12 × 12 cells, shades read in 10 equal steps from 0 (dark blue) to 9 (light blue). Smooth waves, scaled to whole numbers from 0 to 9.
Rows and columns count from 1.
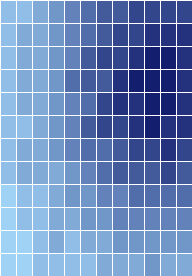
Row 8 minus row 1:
0 -1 0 1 1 1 1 0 1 1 0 1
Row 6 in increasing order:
0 1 1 1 2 2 3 5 6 7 8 8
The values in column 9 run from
0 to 7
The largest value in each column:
9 9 8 8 8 8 7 7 7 6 7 7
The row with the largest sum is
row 12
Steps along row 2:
down same down down down down down same down same same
